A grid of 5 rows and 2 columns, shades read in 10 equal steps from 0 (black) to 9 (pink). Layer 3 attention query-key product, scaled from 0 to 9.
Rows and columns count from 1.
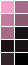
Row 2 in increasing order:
5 7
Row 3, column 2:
1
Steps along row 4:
same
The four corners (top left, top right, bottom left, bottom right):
9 6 2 0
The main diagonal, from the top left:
9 5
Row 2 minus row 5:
5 5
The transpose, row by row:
9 7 6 1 2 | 6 5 1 1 0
